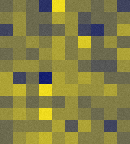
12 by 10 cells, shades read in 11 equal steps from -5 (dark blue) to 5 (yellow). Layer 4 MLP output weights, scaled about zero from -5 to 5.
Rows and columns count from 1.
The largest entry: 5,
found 3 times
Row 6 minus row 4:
0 1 0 0 -1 1 -5 -1 -3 2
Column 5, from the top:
5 2 -1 2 2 1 2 2 -1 1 2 1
